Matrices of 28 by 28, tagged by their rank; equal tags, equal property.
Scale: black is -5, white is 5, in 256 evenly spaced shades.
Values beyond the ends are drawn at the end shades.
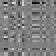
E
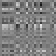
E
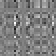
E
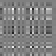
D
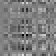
E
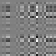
D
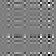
D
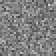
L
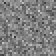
L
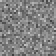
L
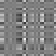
D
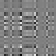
D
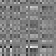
E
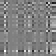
E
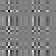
D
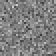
L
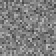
L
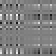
D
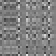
E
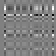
D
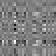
E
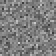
L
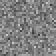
L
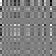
D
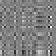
E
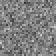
L
